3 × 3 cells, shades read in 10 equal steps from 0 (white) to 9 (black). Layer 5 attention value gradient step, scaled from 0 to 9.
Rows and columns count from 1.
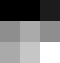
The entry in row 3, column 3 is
0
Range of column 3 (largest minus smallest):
8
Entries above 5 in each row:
3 0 0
